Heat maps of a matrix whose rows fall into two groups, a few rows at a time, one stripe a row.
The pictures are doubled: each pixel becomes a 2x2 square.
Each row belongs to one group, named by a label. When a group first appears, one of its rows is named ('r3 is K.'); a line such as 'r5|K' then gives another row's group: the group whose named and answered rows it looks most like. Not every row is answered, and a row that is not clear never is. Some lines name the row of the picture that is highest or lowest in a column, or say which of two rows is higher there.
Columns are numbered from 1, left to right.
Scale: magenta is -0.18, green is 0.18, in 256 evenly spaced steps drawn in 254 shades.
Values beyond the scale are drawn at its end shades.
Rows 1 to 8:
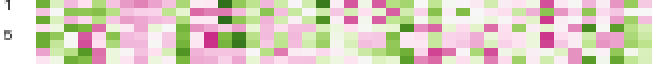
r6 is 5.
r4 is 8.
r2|8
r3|5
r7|8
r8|8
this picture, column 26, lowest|2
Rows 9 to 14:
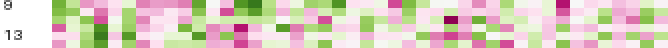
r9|5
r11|5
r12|8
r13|8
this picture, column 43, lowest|13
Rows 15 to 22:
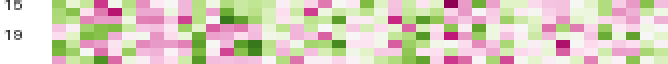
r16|5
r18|8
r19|8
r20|5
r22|8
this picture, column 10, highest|18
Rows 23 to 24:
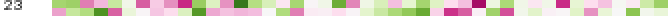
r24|8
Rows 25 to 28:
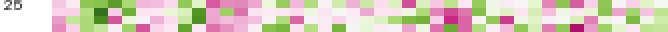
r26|8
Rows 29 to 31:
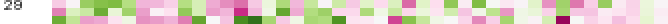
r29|8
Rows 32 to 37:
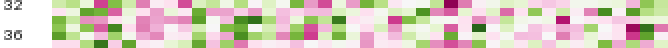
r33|8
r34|5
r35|5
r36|5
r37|8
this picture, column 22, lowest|32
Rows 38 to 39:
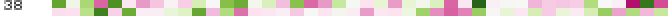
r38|5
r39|8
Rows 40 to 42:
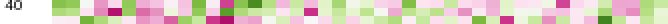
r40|5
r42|8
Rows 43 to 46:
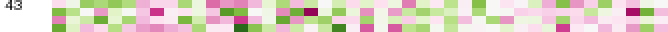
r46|5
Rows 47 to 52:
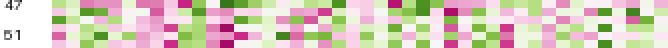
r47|5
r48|8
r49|5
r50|8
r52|8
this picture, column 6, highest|51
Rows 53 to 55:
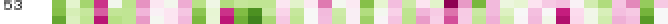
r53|5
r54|5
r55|5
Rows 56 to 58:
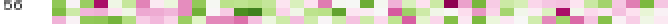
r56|5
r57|5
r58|8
